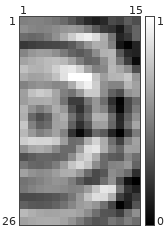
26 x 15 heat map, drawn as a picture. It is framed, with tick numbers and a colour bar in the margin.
Rings spread out from the middle left. The histogram is bell-shaped. The left part is higher, up to a seam about 80% of the way across.
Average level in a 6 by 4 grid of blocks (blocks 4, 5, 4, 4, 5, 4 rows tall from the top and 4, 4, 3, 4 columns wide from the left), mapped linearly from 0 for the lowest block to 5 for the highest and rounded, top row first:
2330
4543
4241
4242
2432
3331
